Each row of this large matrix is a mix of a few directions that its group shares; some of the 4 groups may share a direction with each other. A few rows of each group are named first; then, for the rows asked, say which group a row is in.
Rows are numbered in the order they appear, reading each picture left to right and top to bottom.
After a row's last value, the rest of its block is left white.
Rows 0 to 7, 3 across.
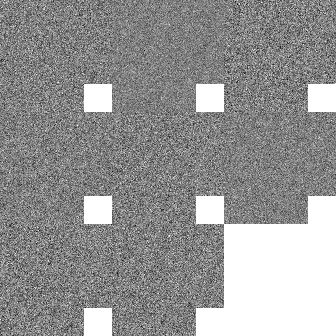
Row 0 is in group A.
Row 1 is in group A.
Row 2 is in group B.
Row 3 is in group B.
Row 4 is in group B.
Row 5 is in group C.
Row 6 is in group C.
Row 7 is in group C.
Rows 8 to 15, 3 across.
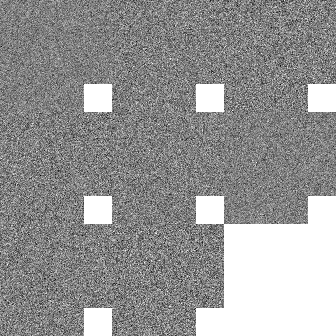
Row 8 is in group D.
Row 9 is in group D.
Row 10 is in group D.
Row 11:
D
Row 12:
A
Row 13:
A
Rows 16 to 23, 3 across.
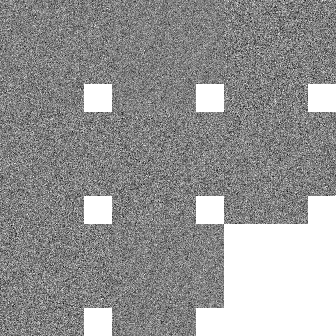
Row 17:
A
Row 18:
D
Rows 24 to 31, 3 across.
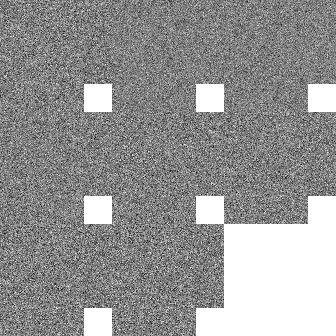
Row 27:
C
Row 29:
B
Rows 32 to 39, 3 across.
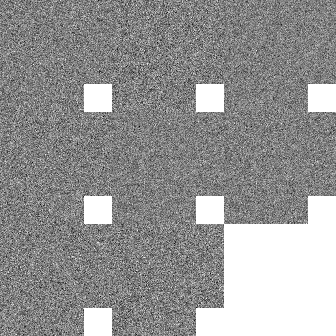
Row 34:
A
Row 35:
C
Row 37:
C
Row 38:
D
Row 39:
C
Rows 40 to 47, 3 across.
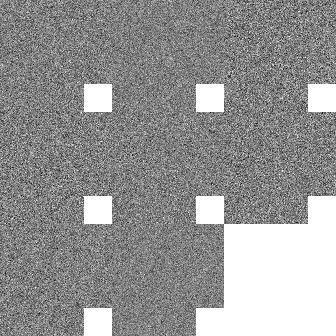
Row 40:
D
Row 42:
B
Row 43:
D
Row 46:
A
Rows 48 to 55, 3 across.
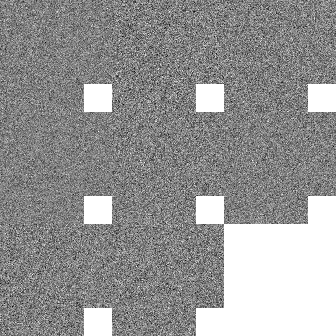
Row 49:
B
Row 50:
A
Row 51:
B
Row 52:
A
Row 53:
A
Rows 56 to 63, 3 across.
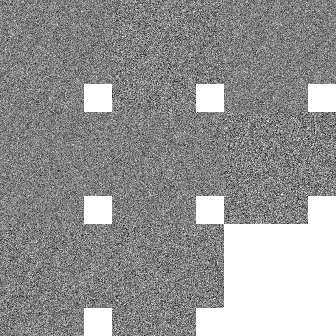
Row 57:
B
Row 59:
D
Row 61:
A
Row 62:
C
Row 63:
B
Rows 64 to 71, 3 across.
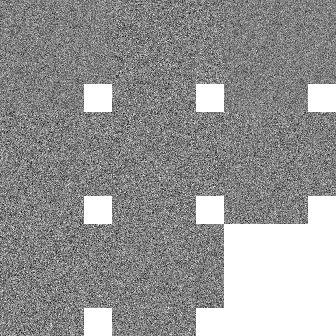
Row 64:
A
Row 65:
B
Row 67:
C
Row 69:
D
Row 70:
D
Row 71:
B
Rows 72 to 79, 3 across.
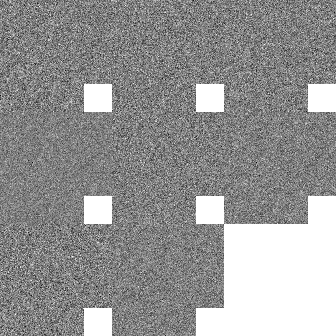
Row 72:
C
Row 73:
D
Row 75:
A
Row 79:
B
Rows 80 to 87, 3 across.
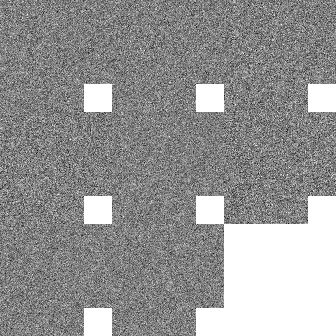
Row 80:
C
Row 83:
A
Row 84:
C
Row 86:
B
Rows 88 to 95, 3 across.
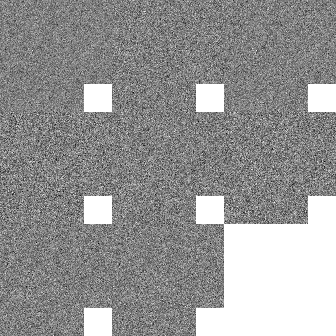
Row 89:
D
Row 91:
B
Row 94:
B
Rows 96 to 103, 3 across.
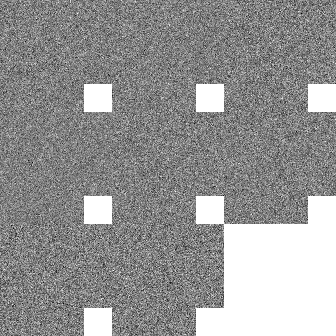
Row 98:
B
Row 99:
A
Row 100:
B
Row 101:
D
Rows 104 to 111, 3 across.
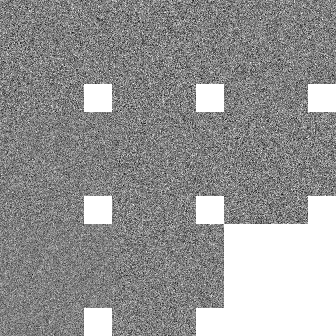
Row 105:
D
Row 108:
D
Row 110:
A
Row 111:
D
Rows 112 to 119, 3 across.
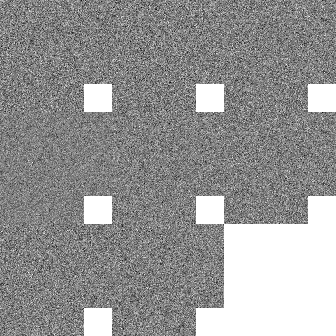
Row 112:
D
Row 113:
A
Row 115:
A
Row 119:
C
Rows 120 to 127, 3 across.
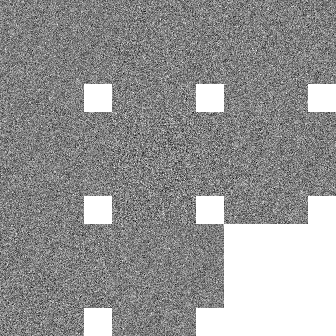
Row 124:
D
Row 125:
A
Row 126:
B
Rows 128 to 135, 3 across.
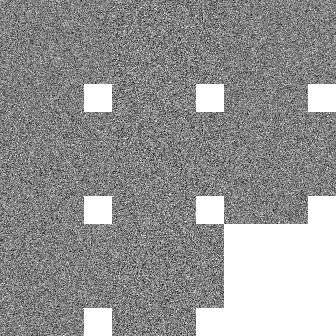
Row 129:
A
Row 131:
D
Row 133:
C
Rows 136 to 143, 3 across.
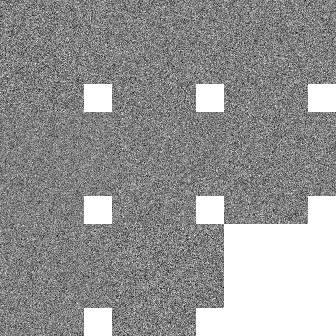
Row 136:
A
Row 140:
C
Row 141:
C
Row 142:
C
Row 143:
B
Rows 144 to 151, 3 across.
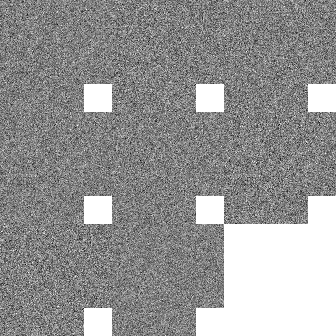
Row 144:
C
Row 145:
A
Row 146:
D
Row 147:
B
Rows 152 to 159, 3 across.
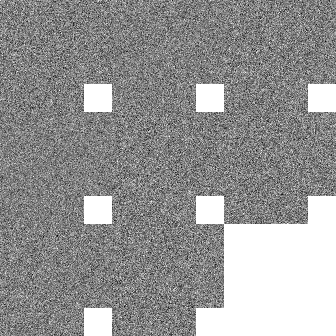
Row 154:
B
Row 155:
D
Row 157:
A
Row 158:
C
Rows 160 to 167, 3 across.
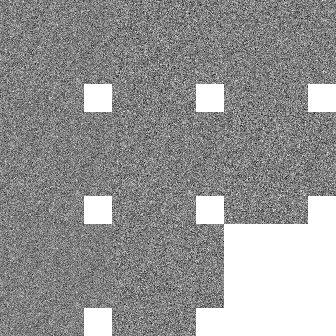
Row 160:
B
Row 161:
B
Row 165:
B
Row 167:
B
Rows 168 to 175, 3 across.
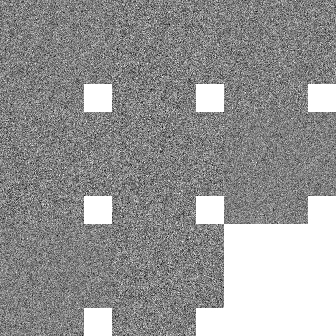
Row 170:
D
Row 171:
C
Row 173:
A
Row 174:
C
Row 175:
B
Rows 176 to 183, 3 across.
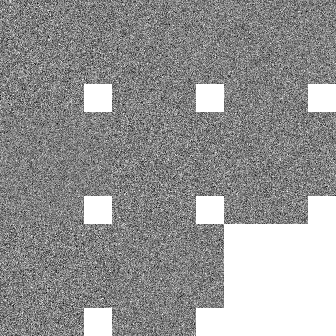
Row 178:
B
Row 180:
B
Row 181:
B
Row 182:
B
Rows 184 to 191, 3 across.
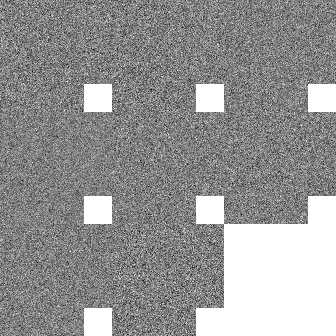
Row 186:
C
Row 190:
A
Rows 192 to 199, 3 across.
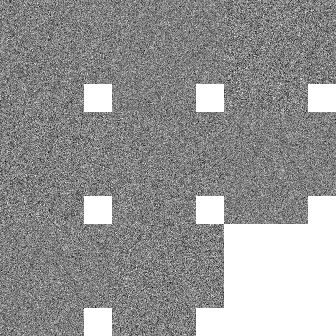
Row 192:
C
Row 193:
A
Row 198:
D
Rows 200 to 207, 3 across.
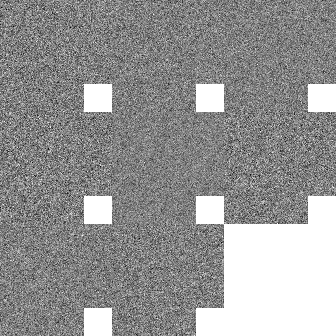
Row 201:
B
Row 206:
B
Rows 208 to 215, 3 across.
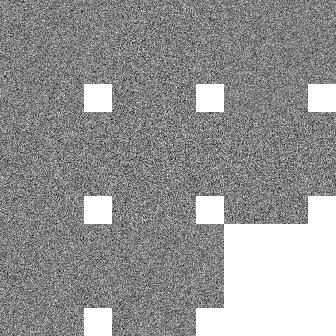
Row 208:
B
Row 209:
D
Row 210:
C
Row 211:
D
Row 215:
C
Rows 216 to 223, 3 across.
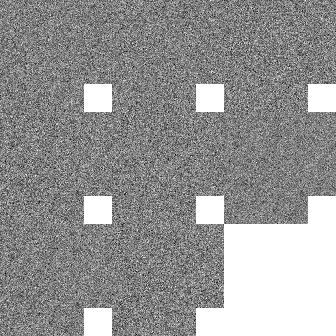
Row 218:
D
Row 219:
A
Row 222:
A
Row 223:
C
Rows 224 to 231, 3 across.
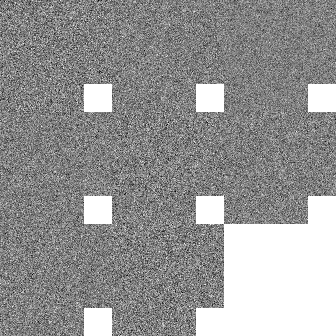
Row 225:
B
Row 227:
B
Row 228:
B
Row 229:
D
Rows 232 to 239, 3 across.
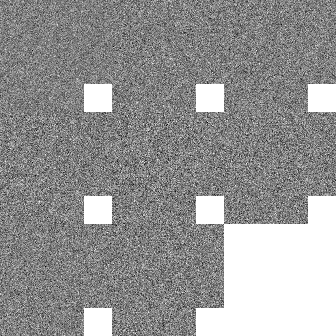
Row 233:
D
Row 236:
B
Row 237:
D
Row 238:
C
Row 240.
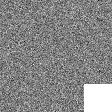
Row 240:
D
